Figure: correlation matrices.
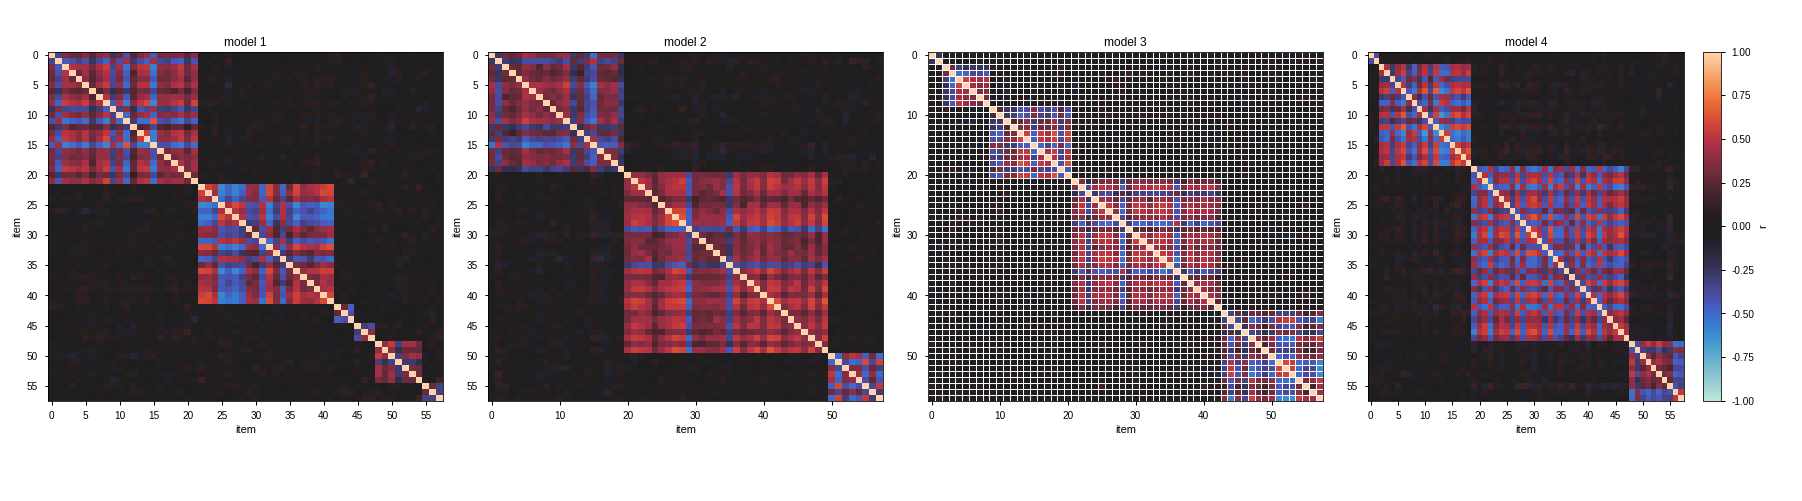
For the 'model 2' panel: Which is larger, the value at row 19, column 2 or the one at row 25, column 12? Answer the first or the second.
the second
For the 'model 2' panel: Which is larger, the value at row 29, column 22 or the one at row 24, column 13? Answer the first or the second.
the second
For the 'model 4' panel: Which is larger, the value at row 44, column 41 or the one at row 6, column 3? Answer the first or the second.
the second
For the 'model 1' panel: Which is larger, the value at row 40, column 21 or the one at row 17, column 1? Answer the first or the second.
the first
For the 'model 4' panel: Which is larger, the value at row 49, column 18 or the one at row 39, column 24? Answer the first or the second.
the first
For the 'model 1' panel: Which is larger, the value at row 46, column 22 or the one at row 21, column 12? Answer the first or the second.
the second
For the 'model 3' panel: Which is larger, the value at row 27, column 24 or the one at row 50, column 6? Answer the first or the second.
the first
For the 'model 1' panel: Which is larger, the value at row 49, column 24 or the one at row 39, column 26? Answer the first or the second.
the first
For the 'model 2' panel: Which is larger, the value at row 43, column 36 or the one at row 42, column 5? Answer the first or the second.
the first
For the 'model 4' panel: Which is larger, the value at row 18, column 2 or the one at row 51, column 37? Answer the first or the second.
the first
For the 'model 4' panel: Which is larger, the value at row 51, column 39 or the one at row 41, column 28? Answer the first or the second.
the first
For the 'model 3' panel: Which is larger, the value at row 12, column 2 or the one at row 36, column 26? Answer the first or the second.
the first
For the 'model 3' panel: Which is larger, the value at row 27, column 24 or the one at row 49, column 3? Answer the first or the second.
the first
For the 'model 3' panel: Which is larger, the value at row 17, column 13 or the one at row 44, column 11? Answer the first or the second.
the first
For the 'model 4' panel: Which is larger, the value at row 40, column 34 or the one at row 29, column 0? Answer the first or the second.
the second
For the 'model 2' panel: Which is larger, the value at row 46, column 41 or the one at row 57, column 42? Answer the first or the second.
the first
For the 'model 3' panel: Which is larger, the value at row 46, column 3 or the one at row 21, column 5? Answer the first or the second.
the first
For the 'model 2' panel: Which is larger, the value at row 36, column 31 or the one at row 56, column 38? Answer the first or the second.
the first
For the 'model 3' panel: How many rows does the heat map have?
58
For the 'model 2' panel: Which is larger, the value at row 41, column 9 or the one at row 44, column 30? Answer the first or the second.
the second
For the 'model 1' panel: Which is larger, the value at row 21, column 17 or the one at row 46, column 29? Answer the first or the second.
the first
